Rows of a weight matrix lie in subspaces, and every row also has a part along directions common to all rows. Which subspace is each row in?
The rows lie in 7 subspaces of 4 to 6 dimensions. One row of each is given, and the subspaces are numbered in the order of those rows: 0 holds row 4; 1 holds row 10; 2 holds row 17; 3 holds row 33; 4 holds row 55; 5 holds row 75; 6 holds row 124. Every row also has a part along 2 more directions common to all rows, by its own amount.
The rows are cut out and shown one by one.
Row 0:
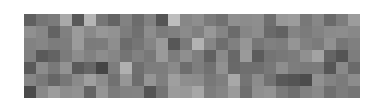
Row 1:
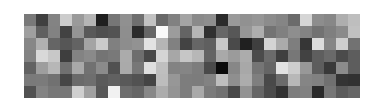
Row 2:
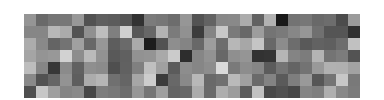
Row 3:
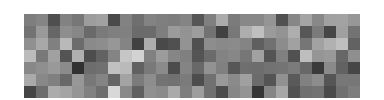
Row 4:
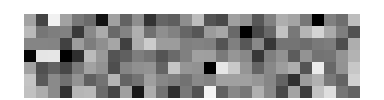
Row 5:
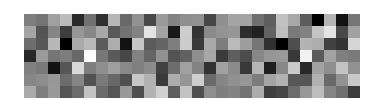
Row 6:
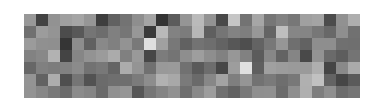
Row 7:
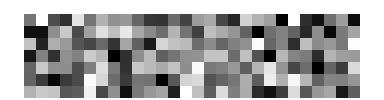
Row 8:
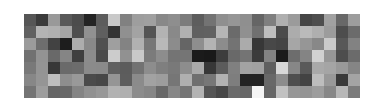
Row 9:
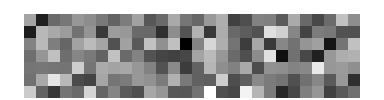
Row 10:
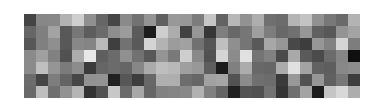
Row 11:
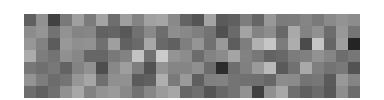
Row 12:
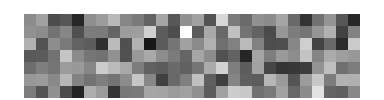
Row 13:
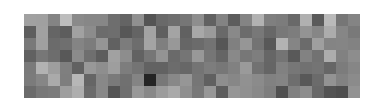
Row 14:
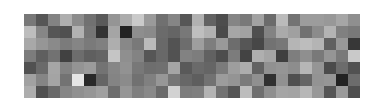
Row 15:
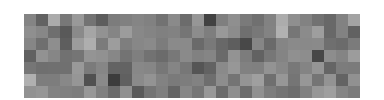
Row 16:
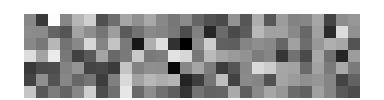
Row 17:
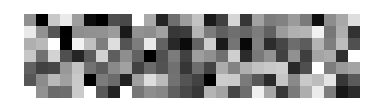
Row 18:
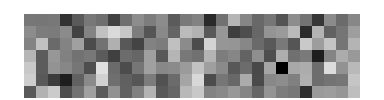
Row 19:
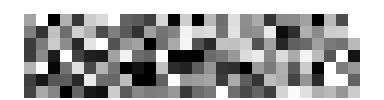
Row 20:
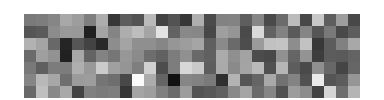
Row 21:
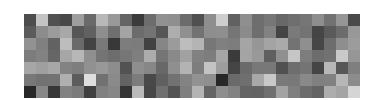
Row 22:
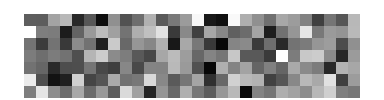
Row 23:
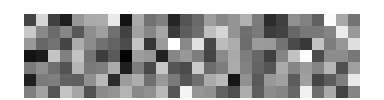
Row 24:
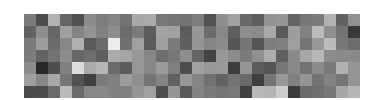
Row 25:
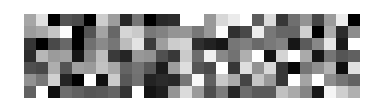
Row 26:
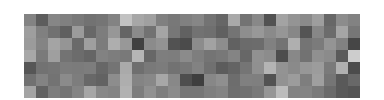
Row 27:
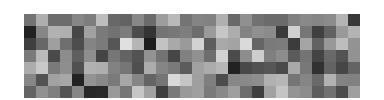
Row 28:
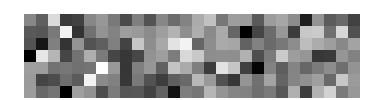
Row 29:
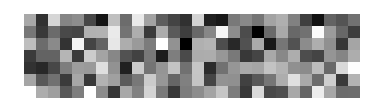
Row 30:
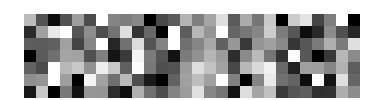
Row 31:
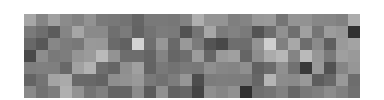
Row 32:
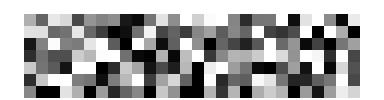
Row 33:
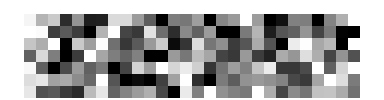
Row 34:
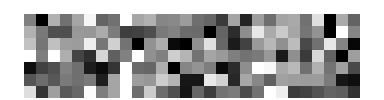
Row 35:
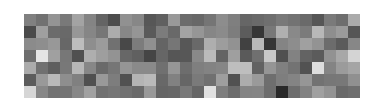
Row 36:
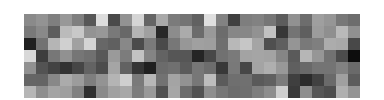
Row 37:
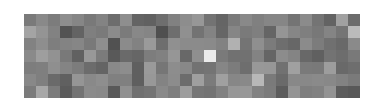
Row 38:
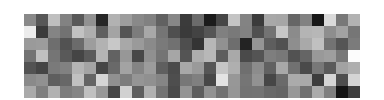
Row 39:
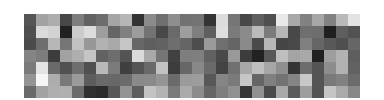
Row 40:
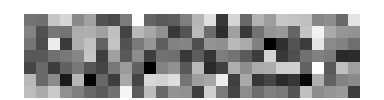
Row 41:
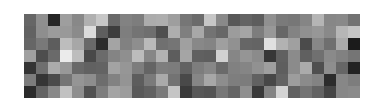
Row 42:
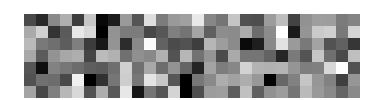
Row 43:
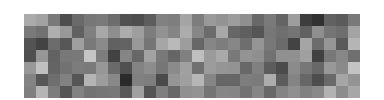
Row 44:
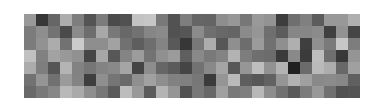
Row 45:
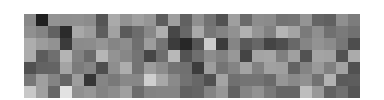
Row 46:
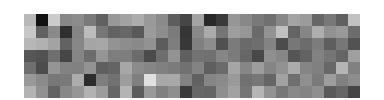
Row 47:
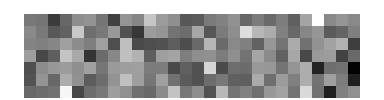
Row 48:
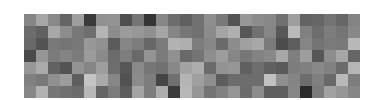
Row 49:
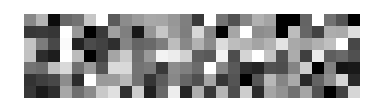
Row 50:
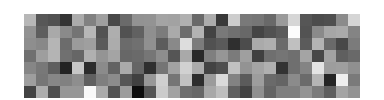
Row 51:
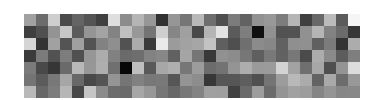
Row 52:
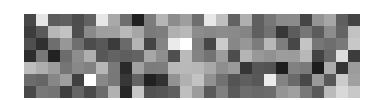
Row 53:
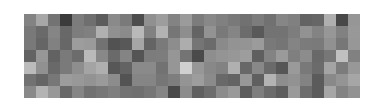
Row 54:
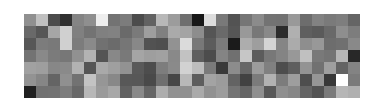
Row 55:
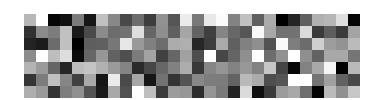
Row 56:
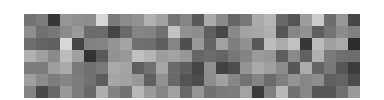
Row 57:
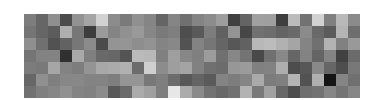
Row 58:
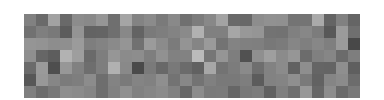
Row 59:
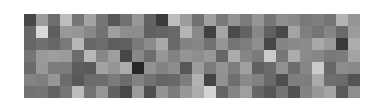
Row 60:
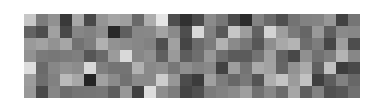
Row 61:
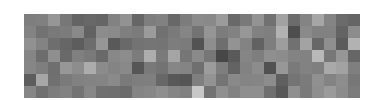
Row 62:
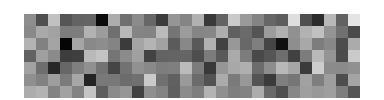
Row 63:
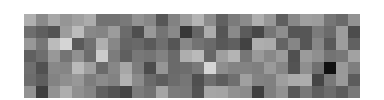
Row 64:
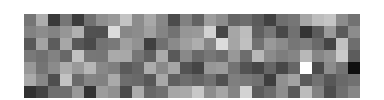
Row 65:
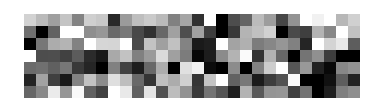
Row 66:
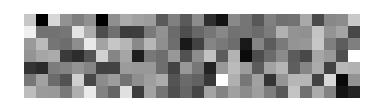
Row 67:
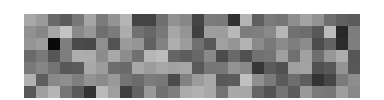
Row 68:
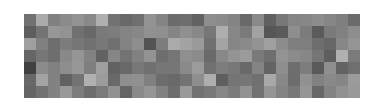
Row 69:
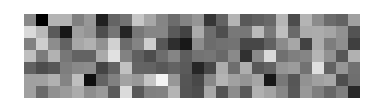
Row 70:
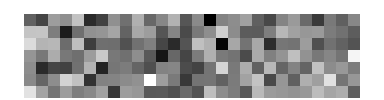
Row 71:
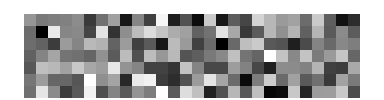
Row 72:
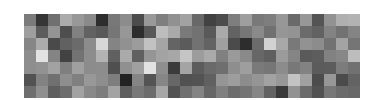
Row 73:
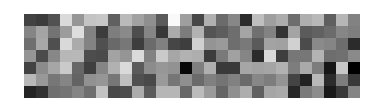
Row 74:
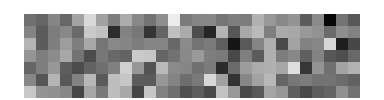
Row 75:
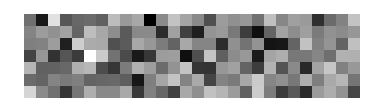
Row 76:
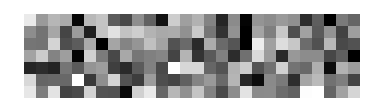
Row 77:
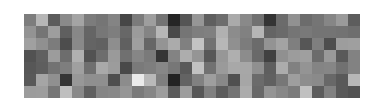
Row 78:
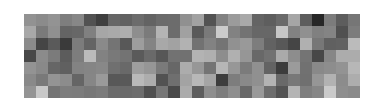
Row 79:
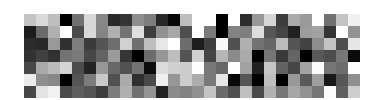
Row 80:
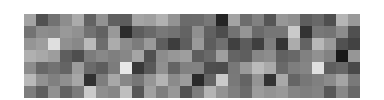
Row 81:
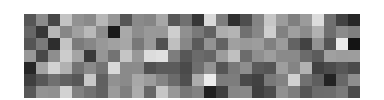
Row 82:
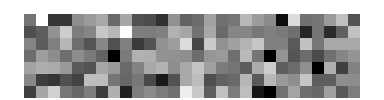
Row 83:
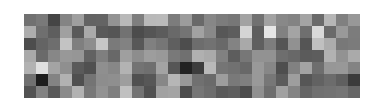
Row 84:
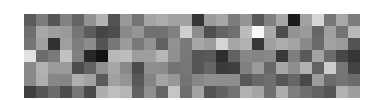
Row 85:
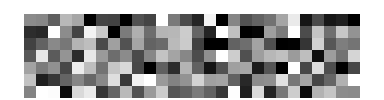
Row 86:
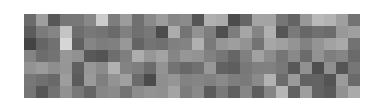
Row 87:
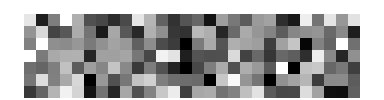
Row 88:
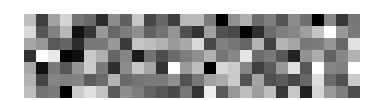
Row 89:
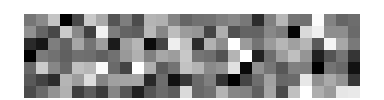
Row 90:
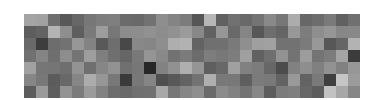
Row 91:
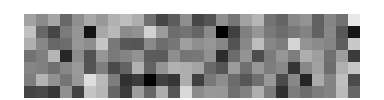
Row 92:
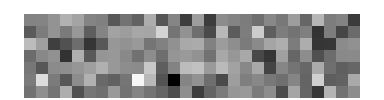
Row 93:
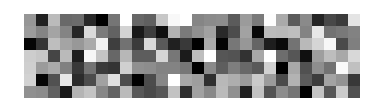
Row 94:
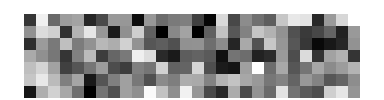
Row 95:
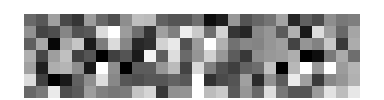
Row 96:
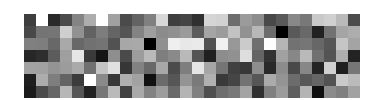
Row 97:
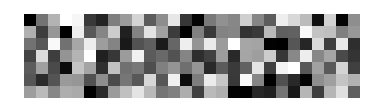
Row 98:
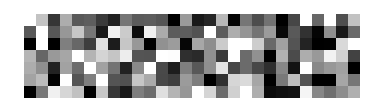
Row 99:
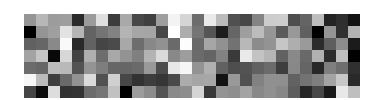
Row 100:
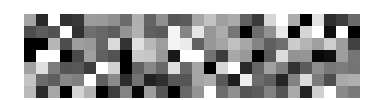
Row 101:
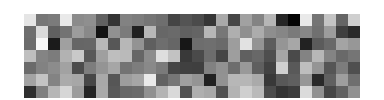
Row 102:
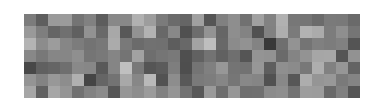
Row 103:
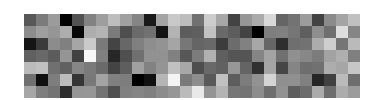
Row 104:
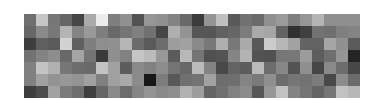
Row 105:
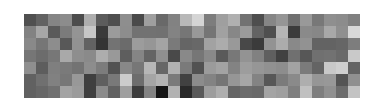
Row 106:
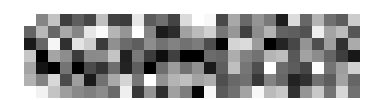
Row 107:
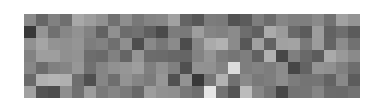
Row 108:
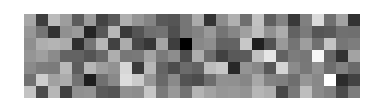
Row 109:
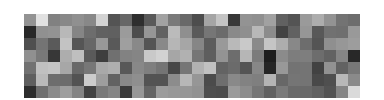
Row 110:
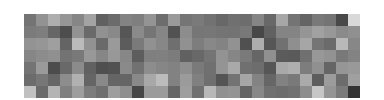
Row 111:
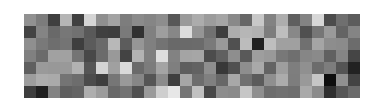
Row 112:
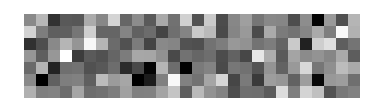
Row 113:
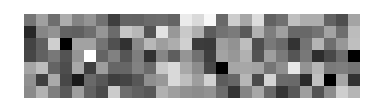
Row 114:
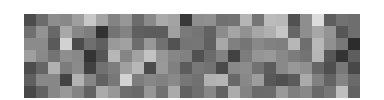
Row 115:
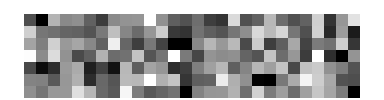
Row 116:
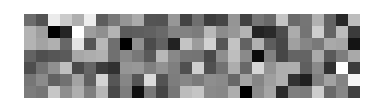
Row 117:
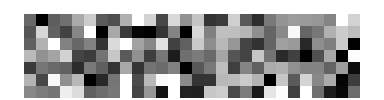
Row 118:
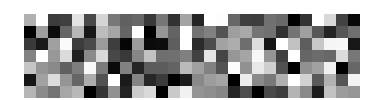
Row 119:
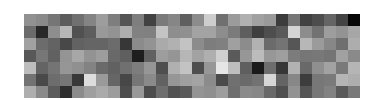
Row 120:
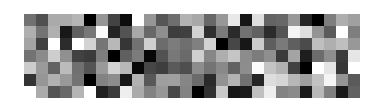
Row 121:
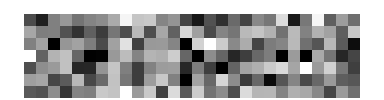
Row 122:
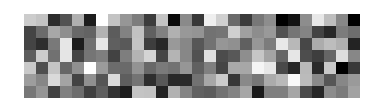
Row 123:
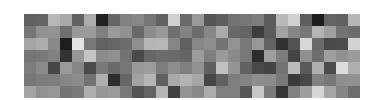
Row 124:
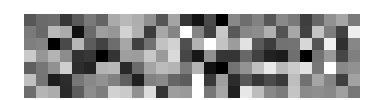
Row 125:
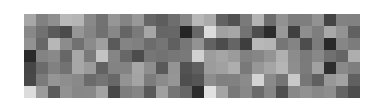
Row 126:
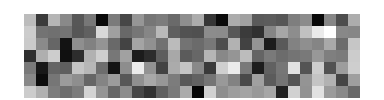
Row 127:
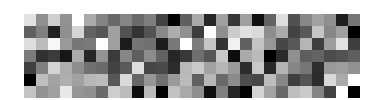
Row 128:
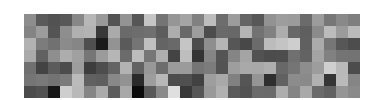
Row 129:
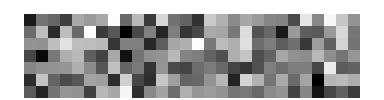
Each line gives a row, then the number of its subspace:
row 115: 2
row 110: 4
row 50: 3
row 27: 3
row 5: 1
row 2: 2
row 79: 1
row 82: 6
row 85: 3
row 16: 2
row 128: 3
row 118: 4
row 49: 0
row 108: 3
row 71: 3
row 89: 0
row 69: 6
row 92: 5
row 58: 0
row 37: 6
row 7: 6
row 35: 4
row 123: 4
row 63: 6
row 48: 3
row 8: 6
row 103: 5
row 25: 4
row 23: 5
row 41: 3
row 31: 6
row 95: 6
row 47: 0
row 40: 1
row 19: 5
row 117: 3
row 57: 5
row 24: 6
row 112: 5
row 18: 6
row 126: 0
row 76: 5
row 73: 4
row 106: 1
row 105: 3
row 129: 5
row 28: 0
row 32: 6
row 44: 2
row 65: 1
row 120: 2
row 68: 5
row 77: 5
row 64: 2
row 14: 2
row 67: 2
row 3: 6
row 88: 0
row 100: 0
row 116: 4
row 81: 3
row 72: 1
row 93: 5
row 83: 5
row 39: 0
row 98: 2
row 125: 6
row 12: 1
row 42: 3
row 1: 1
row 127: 4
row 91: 3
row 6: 1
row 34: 2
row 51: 6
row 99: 5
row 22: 4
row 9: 4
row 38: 1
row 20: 5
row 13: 2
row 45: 0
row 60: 4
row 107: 4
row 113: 1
